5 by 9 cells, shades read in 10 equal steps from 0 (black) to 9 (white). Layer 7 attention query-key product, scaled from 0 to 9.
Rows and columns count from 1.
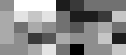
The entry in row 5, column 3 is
6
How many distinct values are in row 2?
6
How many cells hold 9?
3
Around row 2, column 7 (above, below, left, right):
4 5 1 2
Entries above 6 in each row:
3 4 0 1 2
